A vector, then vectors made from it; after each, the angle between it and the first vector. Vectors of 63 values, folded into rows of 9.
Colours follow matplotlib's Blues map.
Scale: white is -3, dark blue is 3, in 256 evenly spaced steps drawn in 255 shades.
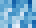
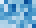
partly aligned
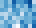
nearly parallel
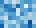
orthogonal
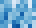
nearly opposite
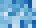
nearly parallel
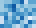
orthogonal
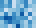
partly opposed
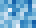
nearly parallel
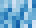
nearly opposite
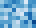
partly aligned
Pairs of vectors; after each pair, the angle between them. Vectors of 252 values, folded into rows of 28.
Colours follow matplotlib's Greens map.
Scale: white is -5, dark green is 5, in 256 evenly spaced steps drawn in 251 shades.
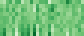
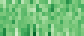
nearly parallel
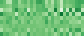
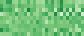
nearly opposite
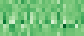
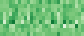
nearly opposite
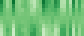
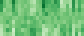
nearly parallel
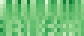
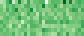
partly aligned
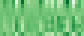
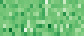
orthogonal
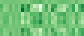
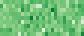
partly aligned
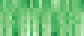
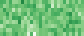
partly aligned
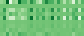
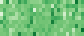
partly aligned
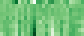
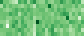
partly opposed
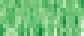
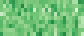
partly aligned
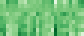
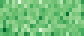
orthogonal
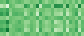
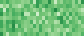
partly aligned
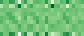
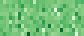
orthogonal
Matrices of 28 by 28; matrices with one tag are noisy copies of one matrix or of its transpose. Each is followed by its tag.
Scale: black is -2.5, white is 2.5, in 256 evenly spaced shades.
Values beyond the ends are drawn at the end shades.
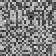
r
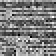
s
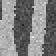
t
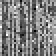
s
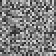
r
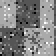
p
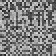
r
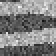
t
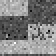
p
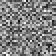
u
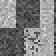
p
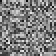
r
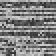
s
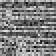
s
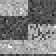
p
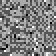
r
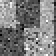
p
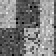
p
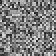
r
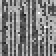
s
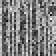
s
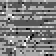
s
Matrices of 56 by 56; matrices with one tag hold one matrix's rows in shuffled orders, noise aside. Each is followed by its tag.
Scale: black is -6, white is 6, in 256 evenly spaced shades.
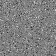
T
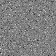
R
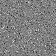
T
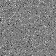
R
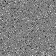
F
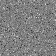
T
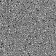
R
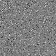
R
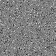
T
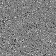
F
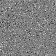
R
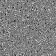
F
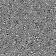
T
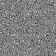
T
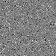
F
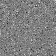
T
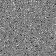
T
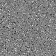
F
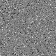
F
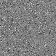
R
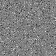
T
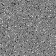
F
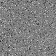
R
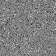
T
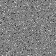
F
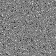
F
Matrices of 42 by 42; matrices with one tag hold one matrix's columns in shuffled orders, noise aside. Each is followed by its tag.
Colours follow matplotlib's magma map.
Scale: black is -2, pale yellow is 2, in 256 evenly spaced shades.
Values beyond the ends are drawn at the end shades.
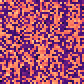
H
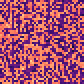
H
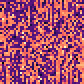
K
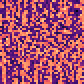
K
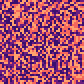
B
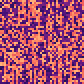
K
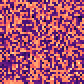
B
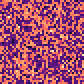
B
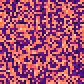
H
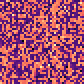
H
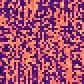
K
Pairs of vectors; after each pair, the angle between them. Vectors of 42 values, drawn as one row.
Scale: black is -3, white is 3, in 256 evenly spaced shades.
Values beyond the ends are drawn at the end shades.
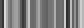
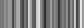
partly aligned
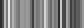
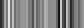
nearly parallel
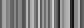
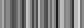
partly aligned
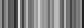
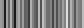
orthogonal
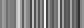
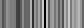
nearly opposite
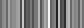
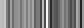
orthogonal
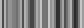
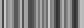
nearly parallel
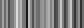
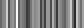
partly aligned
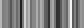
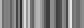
nearly parallel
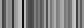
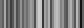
orthogonal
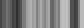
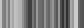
nearly opposite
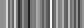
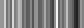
orthogonal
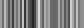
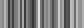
nearly parallel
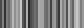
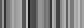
nearly parallel
